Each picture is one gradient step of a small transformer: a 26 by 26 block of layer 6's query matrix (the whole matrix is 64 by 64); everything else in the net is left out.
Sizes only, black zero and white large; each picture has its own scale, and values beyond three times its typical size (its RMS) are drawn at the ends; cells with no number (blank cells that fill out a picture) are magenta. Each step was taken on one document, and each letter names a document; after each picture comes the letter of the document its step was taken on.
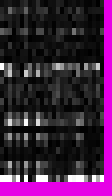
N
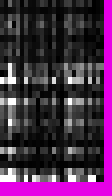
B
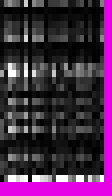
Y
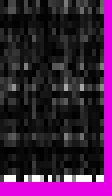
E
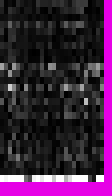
E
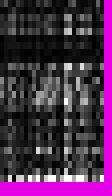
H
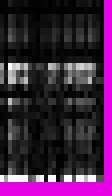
B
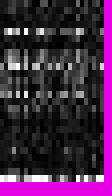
E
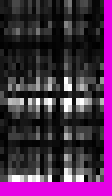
H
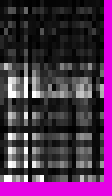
Y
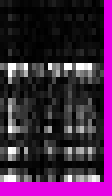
B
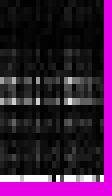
H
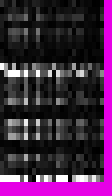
N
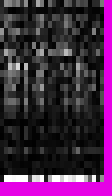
E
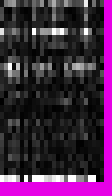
E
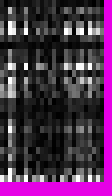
B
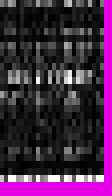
H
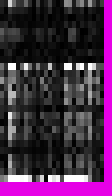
B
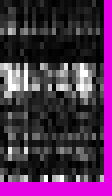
Y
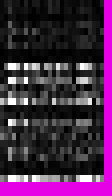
Y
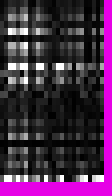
N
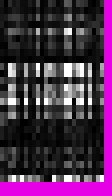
H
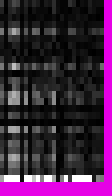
E
